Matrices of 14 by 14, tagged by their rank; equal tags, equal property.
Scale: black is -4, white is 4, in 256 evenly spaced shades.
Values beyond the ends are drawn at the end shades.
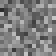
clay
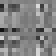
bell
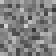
clay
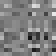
bell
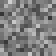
clay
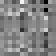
bell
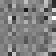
bell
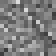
clay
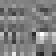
bell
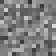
clay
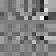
bell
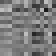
bell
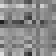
bell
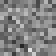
clay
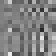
bell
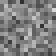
clay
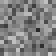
clay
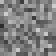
clay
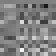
bell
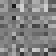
bell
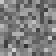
clay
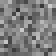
clay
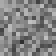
clay
